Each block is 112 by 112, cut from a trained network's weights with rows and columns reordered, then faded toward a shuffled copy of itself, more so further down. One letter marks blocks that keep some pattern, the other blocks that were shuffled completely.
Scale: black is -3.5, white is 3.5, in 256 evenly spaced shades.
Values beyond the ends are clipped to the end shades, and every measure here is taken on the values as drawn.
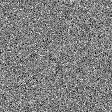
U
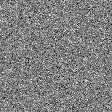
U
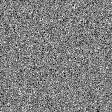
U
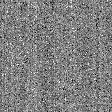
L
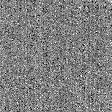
L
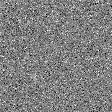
U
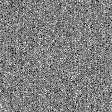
L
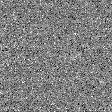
L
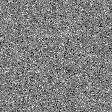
U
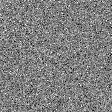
U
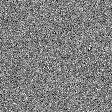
U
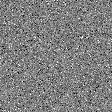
U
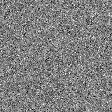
L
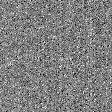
L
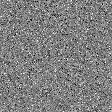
U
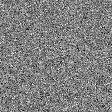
L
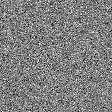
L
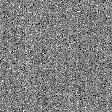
L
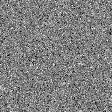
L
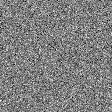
L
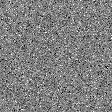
U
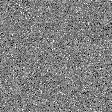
L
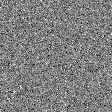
U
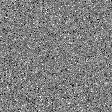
U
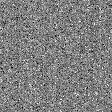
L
